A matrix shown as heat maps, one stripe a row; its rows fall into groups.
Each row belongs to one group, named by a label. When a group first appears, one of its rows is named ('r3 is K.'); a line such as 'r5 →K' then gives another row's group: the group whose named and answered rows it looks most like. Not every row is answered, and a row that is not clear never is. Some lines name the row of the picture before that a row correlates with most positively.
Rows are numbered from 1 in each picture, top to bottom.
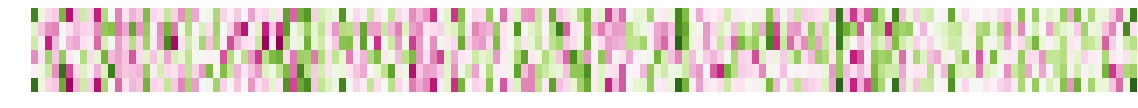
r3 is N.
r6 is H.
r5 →H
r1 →H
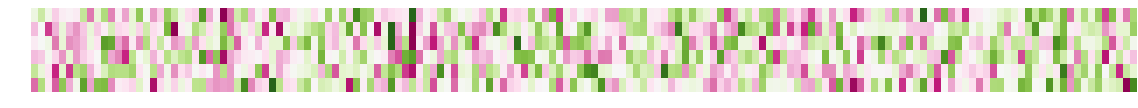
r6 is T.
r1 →T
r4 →N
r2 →N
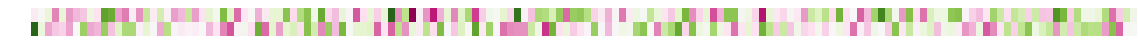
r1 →H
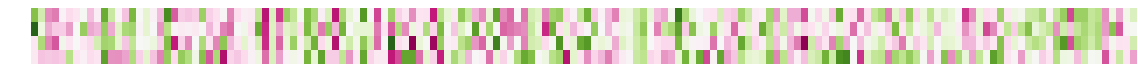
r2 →T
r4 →N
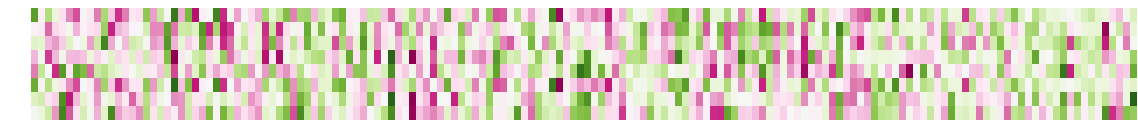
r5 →T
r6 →H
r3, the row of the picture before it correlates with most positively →1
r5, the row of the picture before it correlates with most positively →3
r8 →H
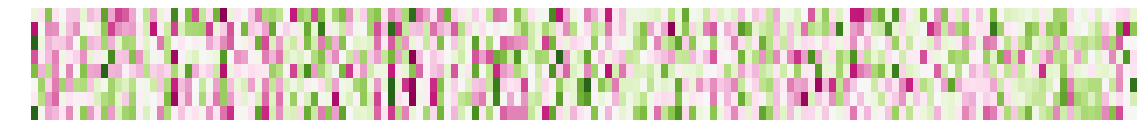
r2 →N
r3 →T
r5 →H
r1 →H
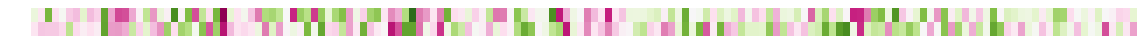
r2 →N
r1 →H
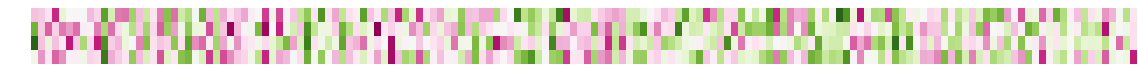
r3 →H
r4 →N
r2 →N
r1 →N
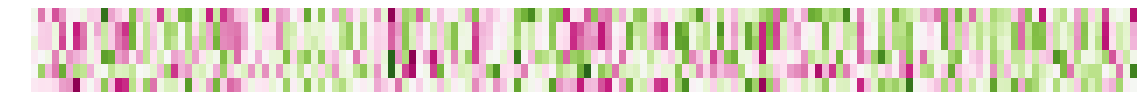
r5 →T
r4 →H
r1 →N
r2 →N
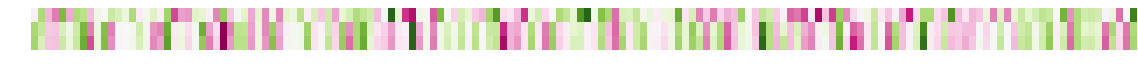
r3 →T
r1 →T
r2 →T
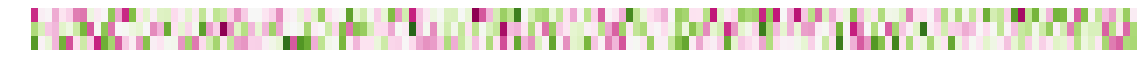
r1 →N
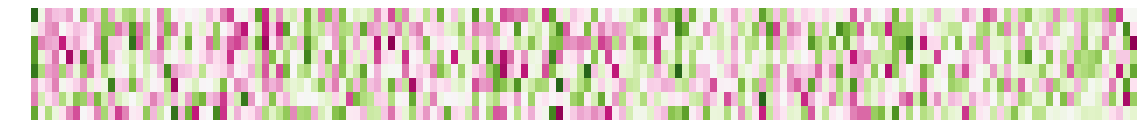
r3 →N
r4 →T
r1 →T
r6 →N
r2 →N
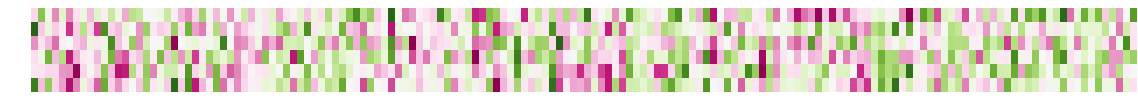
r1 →T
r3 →N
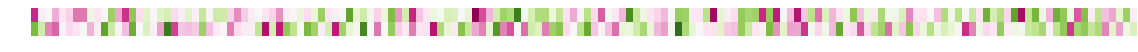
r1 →N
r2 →T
